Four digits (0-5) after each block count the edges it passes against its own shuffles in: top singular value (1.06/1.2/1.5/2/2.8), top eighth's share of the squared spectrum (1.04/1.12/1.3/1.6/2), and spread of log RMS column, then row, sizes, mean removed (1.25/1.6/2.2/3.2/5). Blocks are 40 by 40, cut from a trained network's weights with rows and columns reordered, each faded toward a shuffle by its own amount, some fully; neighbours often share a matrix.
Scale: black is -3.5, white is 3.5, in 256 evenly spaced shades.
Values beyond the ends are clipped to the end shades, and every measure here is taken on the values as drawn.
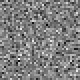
0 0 0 0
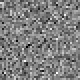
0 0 0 0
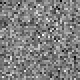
0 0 0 0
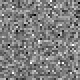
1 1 0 0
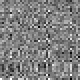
4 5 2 2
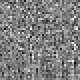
3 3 1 0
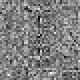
3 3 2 1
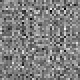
4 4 2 2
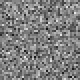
1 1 0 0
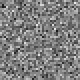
1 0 0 0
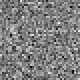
2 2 0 0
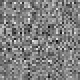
4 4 2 2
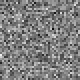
3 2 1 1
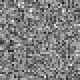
3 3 0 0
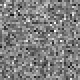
2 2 0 0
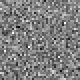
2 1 0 0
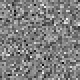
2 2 0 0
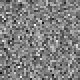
2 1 0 0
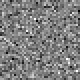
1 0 0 0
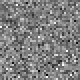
1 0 0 1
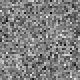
0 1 0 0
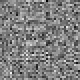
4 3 1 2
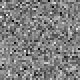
1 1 0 0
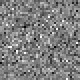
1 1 0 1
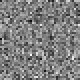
3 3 1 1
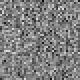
3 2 0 1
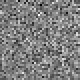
2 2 0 0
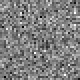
2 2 1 0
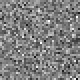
2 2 0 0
